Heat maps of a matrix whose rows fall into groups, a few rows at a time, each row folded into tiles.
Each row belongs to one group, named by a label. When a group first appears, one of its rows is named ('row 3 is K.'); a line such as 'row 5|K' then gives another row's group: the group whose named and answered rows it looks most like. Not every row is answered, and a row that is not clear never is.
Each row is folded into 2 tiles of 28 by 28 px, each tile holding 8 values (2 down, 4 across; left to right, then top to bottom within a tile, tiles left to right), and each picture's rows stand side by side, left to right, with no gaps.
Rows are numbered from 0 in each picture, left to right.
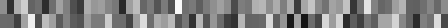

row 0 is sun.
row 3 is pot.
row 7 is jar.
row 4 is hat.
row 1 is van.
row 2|sun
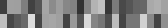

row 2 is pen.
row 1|pen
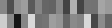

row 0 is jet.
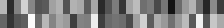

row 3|sun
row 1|jet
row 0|sun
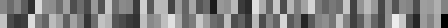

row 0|pen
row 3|jet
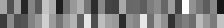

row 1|sun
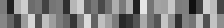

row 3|pen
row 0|sun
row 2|van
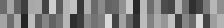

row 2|van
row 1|van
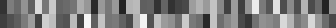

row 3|hat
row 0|hat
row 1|sun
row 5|jet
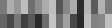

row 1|van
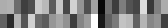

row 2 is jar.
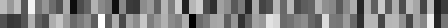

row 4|van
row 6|van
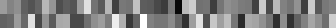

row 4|jet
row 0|pen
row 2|jet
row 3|sun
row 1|jar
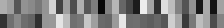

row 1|jet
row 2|jar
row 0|hat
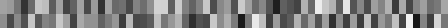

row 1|jet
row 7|pot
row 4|jet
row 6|pot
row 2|hat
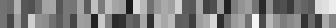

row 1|hat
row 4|sun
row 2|hat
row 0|pen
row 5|hat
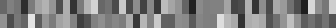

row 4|jet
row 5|jar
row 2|pot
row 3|van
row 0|pen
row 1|jar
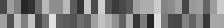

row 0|pen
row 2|hat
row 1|van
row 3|hat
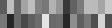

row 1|hat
